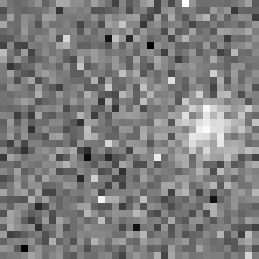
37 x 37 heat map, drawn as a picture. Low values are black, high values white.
Average level on the scale: 50%. Ninth with the highest average: middle right. Mirror symmetry: none. Odd rows or columns: none. Bumps: one, in the middle right. Stripes: none.
